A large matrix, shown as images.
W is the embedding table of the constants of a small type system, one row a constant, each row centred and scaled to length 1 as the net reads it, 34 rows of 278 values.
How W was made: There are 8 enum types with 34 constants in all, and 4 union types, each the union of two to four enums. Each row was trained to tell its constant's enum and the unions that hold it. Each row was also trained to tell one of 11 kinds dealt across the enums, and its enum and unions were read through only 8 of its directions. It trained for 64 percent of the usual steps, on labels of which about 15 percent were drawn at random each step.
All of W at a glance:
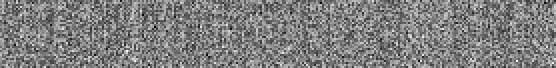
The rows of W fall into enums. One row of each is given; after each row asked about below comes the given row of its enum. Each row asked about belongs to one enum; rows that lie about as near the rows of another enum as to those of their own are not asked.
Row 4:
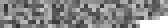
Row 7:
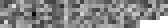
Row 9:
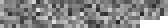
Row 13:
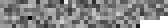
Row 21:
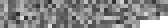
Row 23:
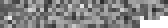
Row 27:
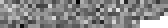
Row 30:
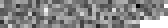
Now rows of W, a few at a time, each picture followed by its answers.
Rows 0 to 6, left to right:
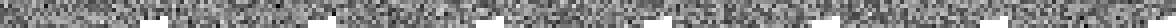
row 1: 13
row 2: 4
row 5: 23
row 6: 4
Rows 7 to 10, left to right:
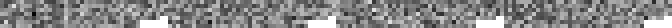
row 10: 23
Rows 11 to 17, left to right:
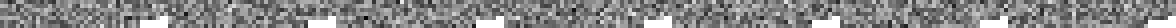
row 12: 23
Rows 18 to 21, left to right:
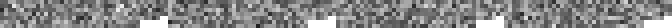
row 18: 13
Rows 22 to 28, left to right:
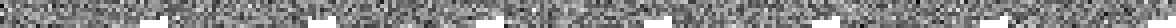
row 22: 27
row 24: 9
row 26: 13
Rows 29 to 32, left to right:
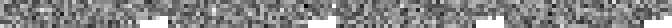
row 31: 23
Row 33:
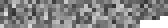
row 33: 13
